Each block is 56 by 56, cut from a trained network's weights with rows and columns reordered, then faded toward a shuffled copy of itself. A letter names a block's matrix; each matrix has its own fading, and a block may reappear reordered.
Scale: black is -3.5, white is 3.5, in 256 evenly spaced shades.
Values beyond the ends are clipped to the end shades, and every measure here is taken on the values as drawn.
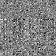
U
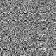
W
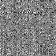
U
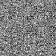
U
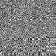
W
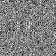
U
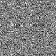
U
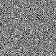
W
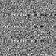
W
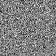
U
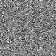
U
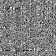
U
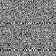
W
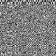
W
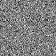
U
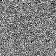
U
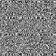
W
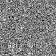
U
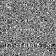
U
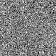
U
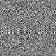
W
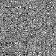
U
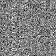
U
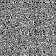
U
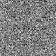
U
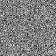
W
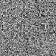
U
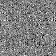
U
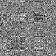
W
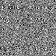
U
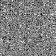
U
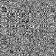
W
